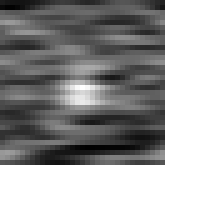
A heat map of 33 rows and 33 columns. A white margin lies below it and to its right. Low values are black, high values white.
One bump rises in the centre. The ninth with the highest average is the centre. The grain runs across in streaks. There is no overall slope.
